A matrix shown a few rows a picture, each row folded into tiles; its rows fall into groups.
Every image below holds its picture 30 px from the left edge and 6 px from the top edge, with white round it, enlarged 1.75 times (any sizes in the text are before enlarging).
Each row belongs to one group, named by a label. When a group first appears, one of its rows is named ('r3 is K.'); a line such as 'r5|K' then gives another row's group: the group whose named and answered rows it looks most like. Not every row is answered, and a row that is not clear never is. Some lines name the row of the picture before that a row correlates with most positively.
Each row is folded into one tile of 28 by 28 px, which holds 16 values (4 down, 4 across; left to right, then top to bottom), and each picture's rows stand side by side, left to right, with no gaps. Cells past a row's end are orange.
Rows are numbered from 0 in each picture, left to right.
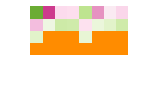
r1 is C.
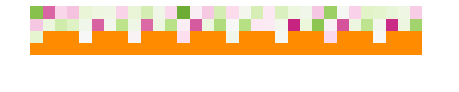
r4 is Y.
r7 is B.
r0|C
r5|B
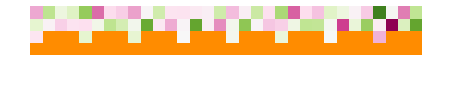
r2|Y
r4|Y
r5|C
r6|B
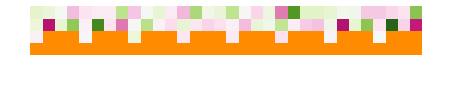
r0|B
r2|Y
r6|B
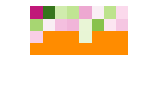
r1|Y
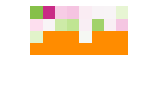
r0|C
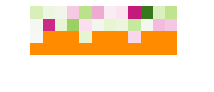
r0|B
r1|C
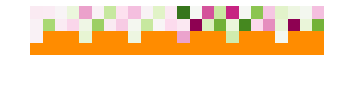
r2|Y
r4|Y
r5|B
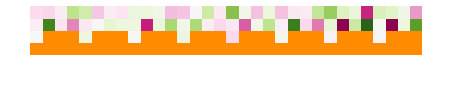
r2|B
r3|Y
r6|B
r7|B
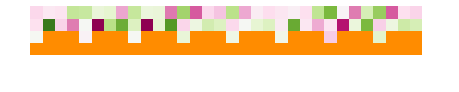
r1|B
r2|B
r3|C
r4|C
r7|C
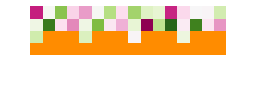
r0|Y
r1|Y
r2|B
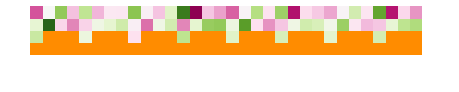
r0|Y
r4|Y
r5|C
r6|Y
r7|C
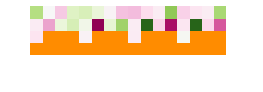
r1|B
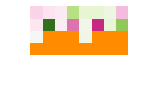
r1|B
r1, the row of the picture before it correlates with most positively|1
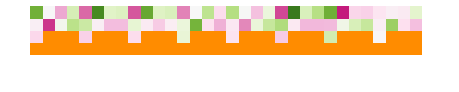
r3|Y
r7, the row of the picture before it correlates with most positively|0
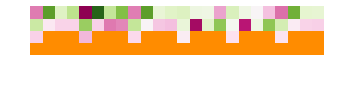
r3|B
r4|B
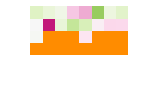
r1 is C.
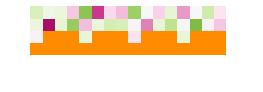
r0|B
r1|C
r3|Y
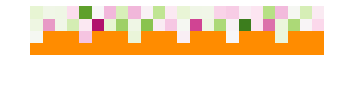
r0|B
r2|Y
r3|B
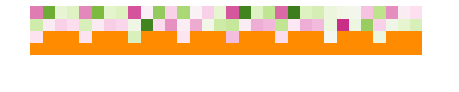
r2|Y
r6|B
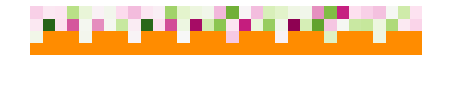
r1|B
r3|B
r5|B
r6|C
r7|Y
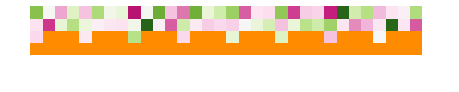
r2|Y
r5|C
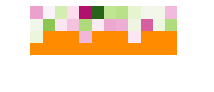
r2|B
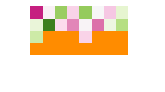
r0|Y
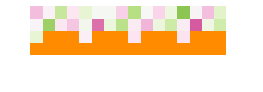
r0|Y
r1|B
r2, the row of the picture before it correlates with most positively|1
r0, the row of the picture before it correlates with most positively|0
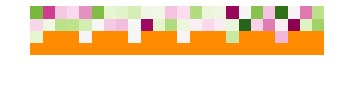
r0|C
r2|B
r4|Y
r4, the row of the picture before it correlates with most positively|0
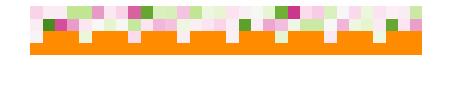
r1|C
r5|C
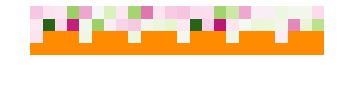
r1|Y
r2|C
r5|B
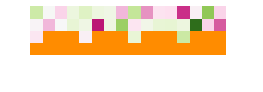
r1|B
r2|C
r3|Y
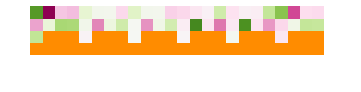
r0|C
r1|B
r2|B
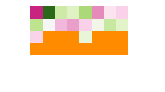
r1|C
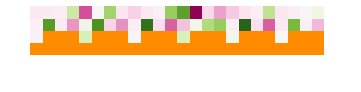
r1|Y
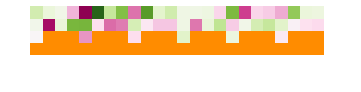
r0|B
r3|B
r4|C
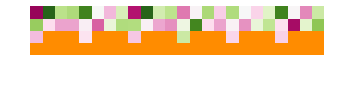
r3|Y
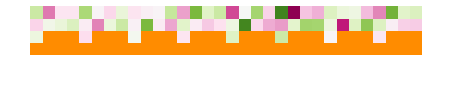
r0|C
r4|Y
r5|C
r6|B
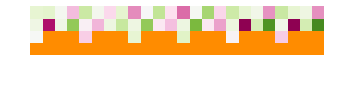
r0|B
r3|Y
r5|B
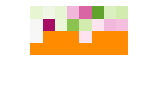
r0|B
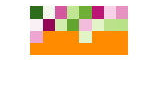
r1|C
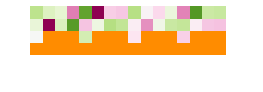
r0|B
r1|C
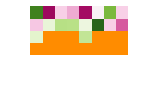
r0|C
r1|Y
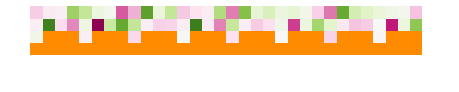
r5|B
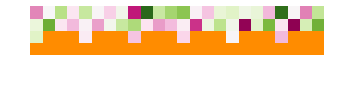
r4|B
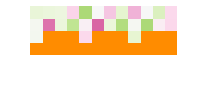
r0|B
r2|Y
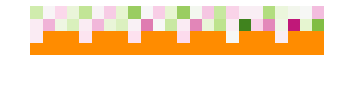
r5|B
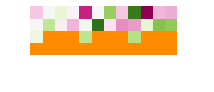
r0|Y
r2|C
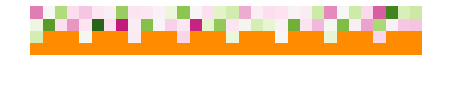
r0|Y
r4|C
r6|Y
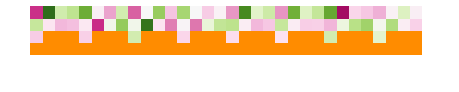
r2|Y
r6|C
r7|Y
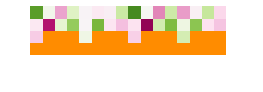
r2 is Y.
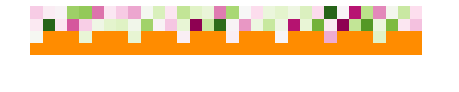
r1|C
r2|Y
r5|B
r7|Y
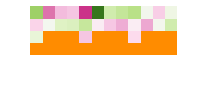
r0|C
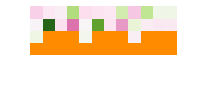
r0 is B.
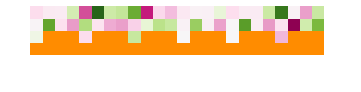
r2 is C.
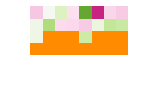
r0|Y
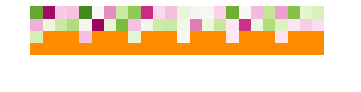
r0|C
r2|C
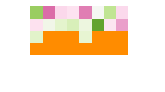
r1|Y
